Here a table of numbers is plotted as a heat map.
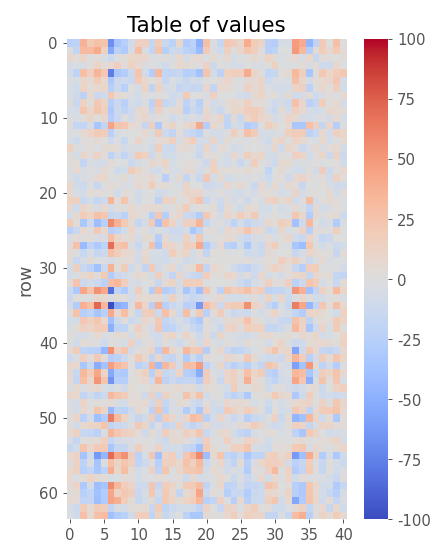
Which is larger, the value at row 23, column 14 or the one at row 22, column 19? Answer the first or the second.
the second
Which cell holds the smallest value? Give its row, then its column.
35, 6
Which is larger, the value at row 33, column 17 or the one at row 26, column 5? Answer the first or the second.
the second
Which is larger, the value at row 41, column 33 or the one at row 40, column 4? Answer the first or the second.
the second
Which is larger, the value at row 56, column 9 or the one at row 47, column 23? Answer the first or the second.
the first
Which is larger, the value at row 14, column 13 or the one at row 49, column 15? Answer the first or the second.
the first
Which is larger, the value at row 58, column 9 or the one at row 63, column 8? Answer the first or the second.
the first
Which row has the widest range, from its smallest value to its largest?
35
